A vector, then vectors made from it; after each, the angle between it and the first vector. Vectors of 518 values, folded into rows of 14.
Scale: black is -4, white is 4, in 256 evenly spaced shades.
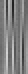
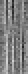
nearly parallel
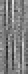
nearly opposite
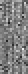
partly opposed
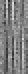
nearly opposite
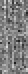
partly aligned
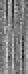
nearly parallel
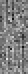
partly aligned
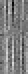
nearly parallel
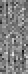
partly aligned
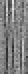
nearly opposite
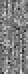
partly aligned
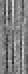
nearly opposite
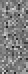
orthogonal
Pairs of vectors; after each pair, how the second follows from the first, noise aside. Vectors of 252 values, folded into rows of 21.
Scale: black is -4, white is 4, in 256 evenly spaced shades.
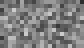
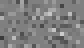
partly zeroed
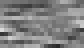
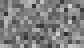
shuffled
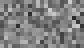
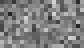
shuffled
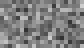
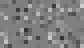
partly zeroed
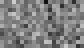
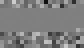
partly zeroed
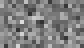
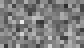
copied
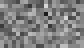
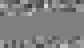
partly zeroed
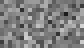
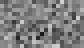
shuffled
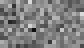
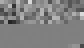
partly zeroed
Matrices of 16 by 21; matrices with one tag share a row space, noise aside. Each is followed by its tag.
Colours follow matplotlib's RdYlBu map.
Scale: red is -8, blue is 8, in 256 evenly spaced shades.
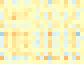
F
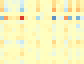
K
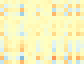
K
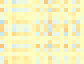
F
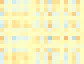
F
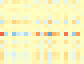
F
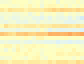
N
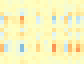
K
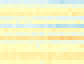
N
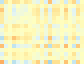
F
